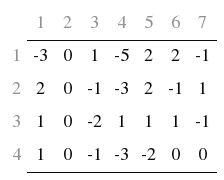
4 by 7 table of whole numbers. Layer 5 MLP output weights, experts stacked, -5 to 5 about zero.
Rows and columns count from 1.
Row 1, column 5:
2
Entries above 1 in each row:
2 2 0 0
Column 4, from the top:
-5 -3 1 -3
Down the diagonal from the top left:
-3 0 -2 -3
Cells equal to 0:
6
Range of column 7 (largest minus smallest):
2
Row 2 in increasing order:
-3 -1 -1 0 1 2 2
